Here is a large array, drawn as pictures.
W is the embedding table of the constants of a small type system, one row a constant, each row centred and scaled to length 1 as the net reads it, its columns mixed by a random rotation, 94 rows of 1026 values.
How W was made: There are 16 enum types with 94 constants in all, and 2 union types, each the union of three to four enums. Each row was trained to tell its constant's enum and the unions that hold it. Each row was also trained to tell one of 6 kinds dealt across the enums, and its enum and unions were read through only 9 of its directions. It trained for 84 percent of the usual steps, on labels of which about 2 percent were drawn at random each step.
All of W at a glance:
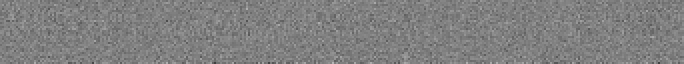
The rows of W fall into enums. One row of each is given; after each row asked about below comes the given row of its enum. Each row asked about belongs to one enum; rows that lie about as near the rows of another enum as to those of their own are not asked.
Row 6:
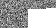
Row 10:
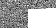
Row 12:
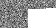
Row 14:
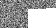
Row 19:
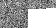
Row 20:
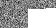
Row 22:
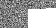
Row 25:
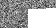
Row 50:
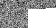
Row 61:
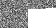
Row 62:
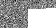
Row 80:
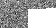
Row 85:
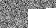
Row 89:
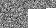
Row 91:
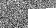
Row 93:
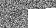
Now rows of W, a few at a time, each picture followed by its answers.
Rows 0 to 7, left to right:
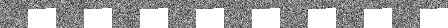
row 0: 85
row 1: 89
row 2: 6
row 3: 50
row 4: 14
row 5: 93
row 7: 61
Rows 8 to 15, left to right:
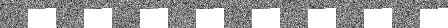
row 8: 22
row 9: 85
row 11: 50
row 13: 20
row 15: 93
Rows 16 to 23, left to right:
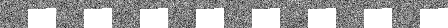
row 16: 91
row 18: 80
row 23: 25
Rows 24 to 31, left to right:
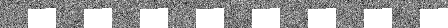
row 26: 93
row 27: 50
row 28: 91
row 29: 14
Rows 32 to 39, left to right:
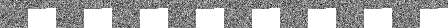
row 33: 89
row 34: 14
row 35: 89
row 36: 61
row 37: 20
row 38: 22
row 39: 91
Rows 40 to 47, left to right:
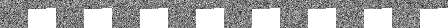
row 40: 80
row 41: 12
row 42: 10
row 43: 12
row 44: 93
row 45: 25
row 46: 93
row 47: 50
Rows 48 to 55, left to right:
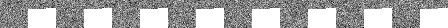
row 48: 20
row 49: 10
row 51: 12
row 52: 22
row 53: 85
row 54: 61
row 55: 91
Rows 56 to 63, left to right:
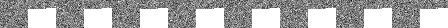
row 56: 89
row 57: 61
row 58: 12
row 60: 25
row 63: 20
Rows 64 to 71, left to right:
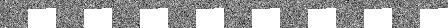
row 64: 89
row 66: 10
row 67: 80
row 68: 12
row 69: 80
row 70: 85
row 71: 25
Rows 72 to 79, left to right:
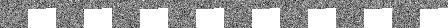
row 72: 25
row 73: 85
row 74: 6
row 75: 93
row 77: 25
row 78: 89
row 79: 91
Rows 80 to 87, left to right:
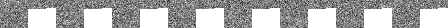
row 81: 14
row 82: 80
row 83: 10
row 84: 50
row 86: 85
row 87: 80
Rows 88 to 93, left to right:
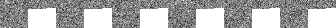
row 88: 89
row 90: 25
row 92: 61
